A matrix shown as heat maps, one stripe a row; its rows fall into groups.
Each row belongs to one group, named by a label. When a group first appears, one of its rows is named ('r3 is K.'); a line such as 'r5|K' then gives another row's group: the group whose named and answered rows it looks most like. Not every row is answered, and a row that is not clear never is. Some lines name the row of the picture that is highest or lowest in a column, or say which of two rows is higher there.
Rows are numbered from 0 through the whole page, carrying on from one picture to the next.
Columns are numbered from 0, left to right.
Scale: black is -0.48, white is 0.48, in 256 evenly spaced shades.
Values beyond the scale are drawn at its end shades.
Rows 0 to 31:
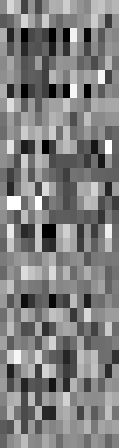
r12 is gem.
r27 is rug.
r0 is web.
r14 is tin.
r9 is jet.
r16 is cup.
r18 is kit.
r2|rug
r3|rug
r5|web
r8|jet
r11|gem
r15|gem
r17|cup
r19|jet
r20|web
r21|rug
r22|jet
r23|cup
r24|kit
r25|tin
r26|kit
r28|web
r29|cup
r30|web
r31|kit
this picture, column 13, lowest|10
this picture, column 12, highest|22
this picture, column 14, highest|5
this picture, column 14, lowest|11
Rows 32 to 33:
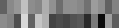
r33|gem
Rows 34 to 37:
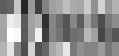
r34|web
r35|tin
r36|tin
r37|web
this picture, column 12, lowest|37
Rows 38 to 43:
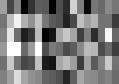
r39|tin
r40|cup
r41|tin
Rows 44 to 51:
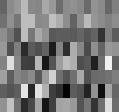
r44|kit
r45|jet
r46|gem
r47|rug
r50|gem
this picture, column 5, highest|50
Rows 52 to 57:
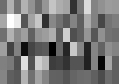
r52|jet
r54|jet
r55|rug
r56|gem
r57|gem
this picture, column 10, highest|55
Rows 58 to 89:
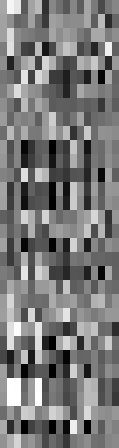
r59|web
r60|web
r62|kit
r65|gem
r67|jet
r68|rug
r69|rug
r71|rug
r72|rug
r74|web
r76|gem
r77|gem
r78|jet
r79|web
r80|web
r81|tin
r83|gem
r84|rug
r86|tin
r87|jet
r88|rug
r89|tin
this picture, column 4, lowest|83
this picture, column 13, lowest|61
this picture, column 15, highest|61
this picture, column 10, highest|88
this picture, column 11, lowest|82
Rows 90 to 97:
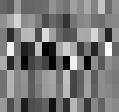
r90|web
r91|tin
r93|cup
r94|rug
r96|jet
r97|rug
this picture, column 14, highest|90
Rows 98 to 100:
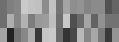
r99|jet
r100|kit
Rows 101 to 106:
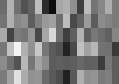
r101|cup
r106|tin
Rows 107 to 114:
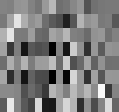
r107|kit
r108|tin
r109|web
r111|jet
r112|rug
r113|web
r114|cup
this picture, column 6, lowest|114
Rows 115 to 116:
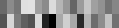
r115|jet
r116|cup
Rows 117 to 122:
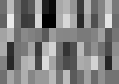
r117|cup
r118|cup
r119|web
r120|kit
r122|jet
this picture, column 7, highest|120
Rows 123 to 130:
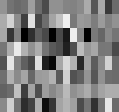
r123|web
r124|web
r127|cup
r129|web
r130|cup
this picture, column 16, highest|129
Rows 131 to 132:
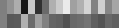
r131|web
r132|gem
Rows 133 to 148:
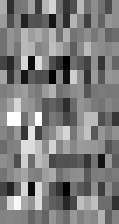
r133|kit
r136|jet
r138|rug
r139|kit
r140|tin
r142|web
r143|jet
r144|gem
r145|kit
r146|gem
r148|web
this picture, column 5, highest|141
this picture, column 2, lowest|144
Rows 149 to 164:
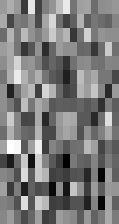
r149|web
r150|kit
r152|cup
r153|tin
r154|tin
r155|kit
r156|gem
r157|cup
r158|cup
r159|tin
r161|gem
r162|rug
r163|gem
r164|cup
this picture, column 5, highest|159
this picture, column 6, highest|155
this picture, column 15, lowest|155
